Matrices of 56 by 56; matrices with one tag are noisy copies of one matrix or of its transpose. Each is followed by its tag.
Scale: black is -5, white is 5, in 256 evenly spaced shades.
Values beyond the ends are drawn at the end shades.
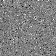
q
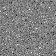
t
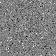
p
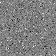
p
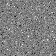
t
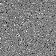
q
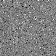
q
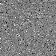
q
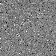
q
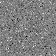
p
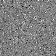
q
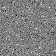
t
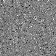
q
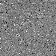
q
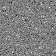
t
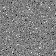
t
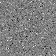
p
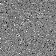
q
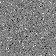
p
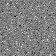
t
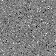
p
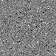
p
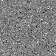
p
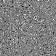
q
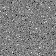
t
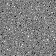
t
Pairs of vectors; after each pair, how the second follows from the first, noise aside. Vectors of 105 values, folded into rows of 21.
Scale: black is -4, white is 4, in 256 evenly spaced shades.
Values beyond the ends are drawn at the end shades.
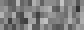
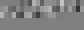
partly zeroed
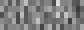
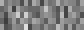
reversed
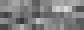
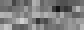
negated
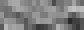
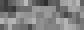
reversed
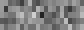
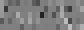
partly zeroed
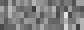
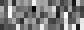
scaled up
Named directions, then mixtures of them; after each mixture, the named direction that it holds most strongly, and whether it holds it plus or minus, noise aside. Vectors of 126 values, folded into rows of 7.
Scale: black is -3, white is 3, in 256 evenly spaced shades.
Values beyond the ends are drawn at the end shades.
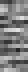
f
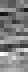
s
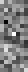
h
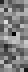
h, minus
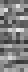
f, plus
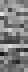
s, minus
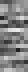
f, plus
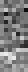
s, plus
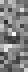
h, plus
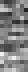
s, plus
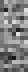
h, minus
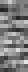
f, minus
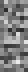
h, minus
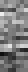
s, minus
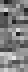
s, plus
